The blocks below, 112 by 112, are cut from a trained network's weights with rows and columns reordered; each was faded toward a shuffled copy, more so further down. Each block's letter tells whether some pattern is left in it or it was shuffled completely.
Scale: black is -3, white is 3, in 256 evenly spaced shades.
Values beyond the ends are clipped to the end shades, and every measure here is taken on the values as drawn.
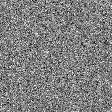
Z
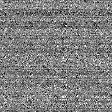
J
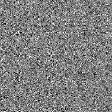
J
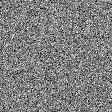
Z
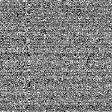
J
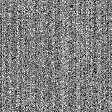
J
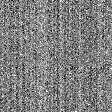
J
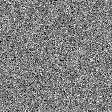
Z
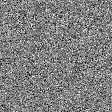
Z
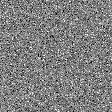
Z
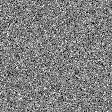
Z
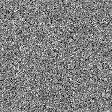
J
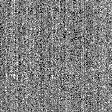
J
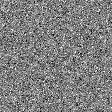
Z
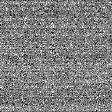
J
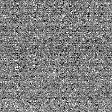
J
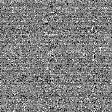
J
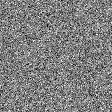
Z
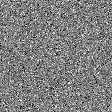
Z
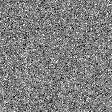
Z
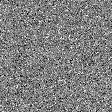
Z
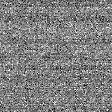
J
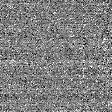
J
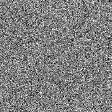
J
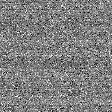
J
